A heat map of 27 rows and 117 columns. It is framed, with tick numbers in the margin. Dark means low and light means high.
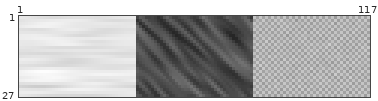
The table splits into one row of 3 panels. Panel 1,1: very high, streaked across, faint in contrast. Panel 1,2: low, slanting down to the right. Panel 1,3: high, checkered.
